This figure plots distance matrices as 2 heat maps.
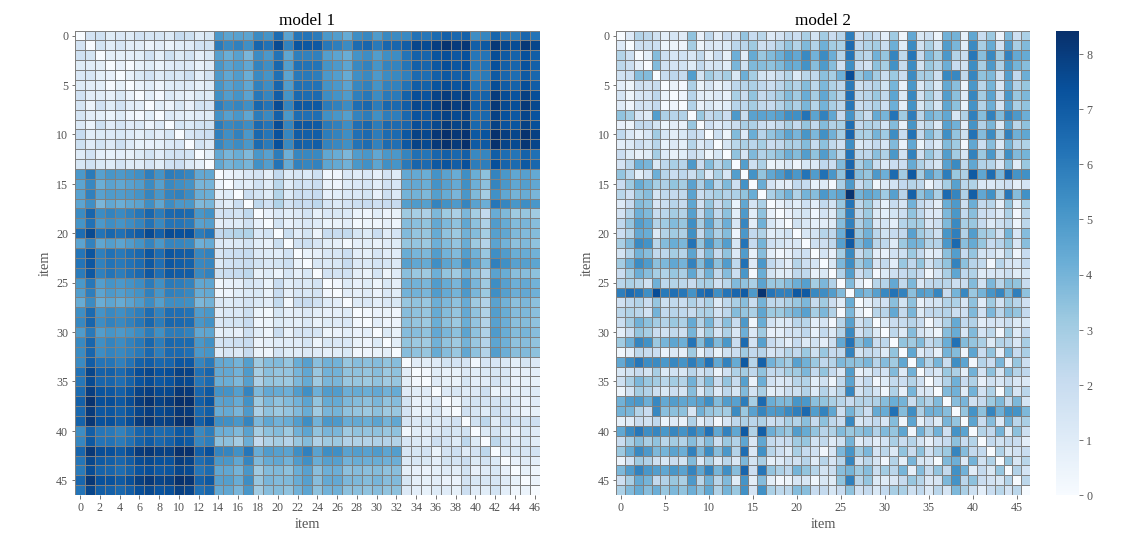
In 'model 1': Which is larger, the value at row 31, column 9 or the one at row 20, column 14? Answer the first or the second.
the first
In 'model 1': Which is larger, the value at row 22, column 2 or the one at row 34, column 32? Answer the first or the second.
the first
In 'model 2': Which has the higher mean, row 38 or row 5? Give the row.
38
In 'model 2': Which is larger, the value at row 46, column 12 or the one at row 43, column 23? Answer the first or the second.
the first
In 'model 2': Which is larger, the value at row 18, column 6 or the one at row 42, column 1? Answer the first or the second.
the second
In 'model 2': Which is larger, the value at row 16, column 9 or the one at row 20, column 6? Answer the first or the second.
the second
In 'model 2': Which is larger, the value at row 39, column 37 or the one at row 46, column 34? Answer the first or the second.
the first
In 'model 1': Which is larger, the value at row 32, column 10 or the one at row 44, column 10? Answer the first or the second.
the second
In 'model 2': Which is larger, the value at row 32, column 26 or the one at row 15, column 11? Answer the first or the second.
the first
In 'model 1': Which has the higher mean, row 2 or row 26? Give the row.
2
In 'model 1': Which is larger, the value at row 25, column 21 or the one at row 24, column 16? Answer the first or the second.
the second
